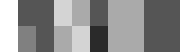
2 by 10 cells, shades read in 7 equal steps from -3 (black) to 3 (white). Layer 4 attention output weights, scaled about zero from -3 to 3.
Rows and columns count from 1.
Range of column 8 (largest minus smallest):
0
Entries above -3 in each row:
10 10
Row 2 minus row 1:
0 1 0 -1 1 -1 0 0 0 0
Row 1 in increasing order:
-1 -1 -1 -1 -1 1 1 1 2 3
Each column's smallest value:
3 -1 -1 1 1 -2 1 1 -1 -1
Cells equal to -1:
8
